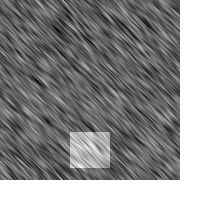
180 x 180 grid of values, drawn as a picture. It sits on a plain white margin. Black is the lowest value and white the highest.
Grain: diagonal, down to the right. Odd patch: higher, in the bottom middle. Ninth with the highest average: bottom middle. Average level on the scale: 40%.
